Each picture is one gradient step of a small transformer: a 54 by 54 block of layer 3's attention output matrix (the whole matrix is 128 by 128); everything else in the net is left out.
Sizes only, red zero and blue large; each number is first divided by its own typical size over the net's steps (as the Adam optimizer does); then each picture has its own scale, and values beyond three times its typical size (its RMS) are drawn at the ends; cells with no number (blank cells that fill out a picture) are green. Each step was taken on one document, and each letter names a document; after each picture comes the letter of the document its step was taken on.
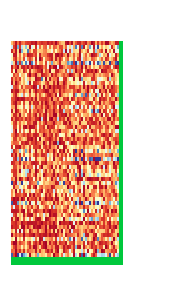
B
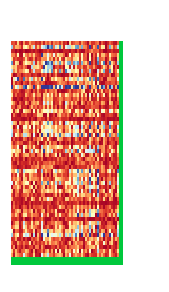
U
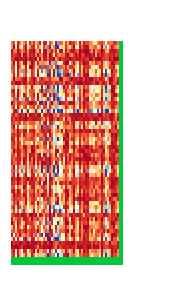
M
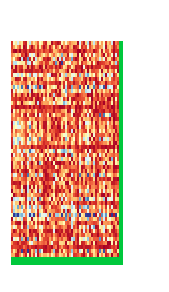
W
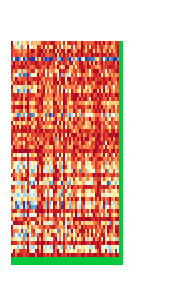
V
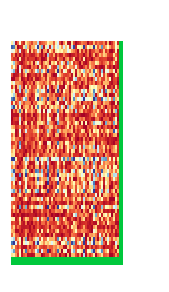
B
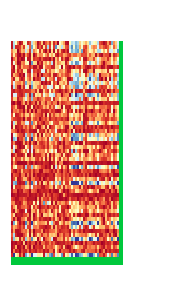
U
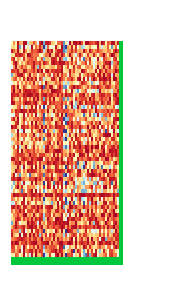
B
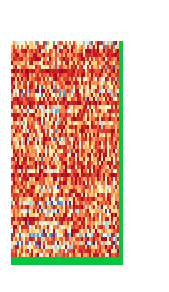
W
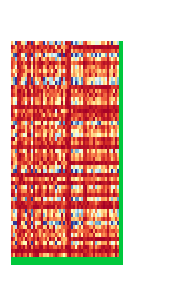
U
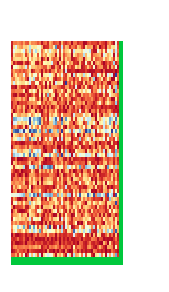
V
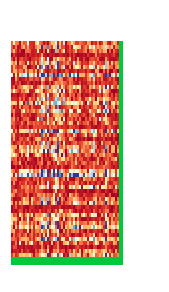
M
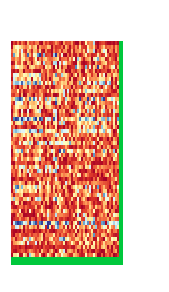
W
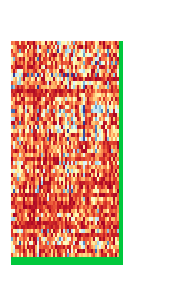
B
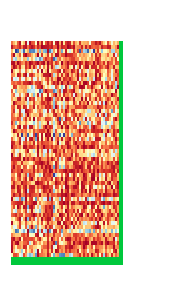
V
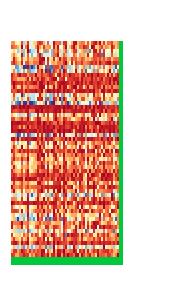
V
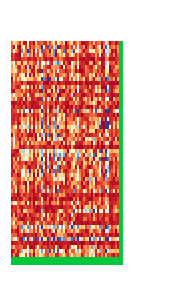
M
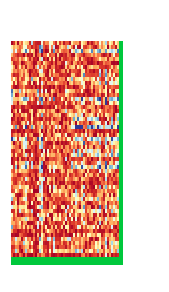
B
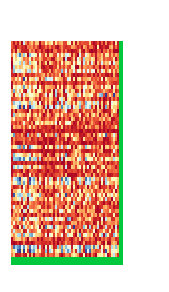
V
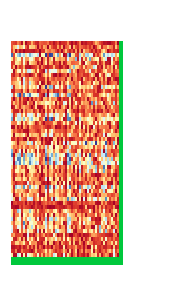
V
